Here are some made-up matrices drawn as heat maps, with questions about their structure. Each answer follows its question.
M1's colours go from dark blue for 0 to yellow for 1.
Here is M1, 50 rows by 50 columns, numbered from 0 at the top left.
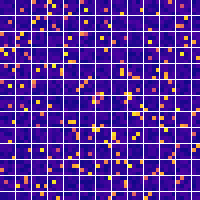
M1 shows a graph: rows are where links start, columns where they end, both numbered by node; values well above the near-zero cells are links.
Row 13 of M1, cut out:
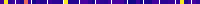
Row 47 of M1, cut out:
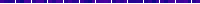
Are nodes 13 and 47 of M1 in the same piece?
no
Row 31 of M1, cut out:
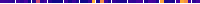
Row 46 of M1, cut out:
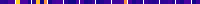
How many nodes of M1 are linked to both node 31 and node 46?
1
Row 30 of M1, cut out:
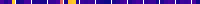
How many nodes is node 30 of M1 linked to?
4
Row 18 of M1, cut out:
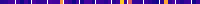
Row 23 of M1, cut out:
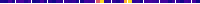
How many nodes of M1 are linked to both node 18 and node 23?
1
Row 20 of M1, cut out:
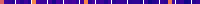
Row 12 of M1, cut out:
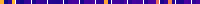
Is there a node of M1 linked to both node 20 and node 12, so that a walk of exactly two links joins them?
yes
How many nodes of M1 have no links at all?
1
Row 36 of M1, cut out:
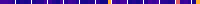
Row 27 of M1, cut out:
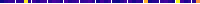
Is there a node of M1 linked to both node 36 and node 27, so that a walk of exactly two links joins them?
yes
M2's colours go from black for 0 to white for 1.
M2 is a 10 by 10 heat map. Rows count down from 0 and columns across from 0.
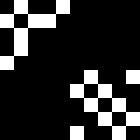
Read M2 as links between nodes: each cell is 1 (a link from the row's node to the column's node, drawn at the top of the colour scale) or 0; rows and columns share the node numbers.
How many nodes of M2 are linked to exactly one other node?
3
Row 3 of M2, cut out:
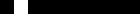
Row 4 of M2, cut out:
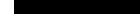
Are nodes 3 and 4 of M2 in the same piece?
yes
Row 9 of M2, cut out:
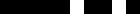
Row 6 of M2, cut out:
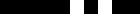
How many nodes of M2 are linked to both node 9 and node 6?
1
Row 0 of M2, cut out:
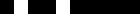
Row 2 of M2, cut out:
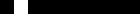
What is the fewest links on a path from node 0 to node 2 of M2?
2
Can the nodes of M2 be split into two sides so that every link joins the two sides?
no
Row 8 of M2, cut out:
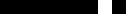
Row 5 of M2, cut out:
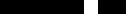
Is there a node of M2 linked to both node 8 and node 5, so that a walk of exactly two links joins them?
yes
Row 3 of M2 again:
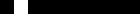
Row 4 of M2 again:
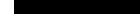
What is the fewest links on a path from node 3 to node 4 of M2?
3
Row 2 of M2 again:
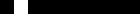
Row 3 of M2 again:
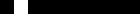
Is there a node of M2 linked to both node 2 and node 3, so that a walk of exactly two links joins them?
yes
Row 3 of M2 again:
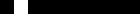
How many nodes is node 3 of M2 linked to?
1
